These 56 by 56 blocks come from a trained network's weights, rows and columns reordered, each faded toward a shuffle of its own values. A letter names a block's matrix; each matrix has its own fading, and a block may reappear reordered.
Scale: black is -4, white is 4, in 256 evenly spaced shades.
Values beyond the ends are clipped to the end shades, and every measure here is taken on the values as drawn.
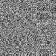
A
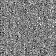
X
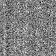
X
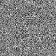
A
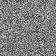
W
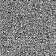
W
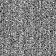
X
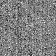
X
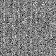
X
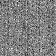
X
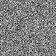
W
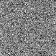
W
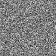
W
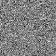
W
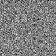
A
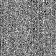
X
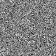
W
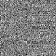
A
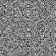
A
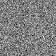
W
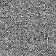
W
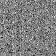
X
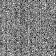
X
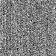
X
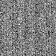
X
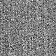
X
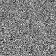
A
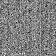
X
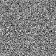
W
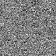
W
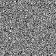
W
